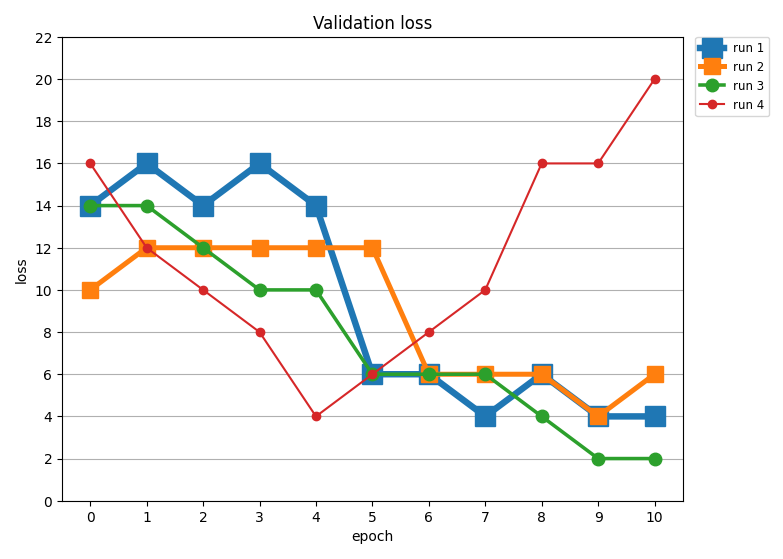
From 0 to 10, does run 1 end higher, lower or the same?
lower
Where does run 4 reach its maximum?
10
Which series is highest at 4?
run 1
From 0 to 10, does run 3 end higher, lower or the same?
lower
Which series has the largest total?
run 4
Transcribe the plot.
Title: Validation loss
x-axis: epoch, ticks 0 1 2 3 4 5 6 7 8 9 10
y-axis: loss, ticks 0 2 4 6 8 10 12 14 16 18 20 22
Legend: run 1, run 2, run 3, run 4
Values:
run 1: 14 16 14 16 14 6 6 4 6 4 4
run 2: 10 12 12 12 12 12 6 6 6 4 6
run 3: 14 14 12 10 10 6 6 6 4 2 2
run 4: 16 12 10 8 4 6 8 10 16 16 20
